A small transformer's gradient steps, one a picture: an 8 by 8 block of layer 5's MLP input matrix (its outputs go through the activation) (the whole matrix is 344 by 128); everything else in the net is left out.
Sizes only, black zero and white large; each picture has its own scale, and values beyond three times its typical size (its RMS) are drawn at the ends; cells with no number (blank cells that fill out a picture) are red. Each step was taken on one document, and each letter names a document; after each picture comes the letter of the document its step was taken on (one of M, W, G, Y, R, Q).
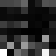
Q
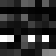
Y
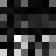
Q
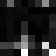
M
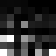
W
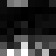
Q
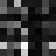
M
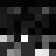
W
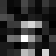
Y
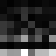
W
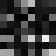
Y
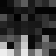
Q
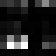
M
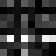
Y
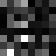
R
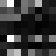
R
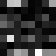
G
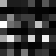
Y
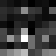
W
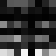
Q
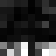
Q
